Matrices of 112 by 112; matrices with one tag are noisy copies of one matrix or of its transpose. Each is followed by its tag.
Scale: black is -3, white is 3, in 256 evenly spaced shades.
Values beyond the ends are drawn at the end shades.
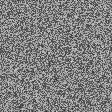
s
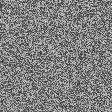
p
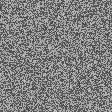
p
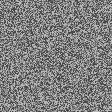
s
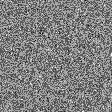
s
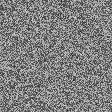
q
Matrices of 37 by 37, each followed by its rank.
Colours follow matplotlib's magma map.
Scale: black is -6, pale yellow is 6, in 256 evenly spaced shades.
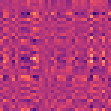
three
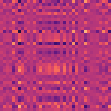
two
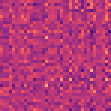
five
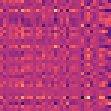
three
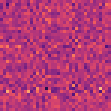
five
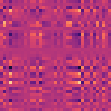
two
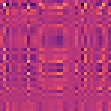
two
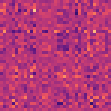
five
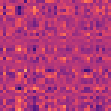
three
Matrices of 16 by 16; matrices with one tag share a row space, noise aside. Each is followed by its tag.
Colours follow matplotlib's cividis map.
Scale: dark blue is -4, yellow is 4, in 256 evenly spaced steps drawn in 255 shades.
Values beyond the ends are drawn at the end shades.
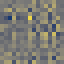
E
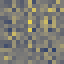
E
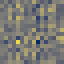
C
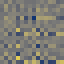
C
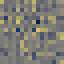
C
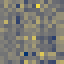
C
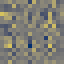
E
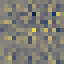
E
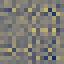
E
